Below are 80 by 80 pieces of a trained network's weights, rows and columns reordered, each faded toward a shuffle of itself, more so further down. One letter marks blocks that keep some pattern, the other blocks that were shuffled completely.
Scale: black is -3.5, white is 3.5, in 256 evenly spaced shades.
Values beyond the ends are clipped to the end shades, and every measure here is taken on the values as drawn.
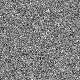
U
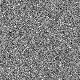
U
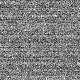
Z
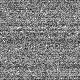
Z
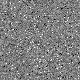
Z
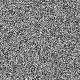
U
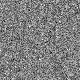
U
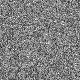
U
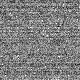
Z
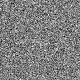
Z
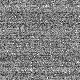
Z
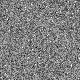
U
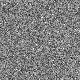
U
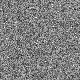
U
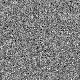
Z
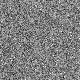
U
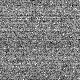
Z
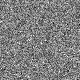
U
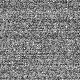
Z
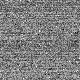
Z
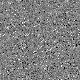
Z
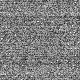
Z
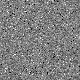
Z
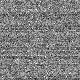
Z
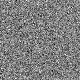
U
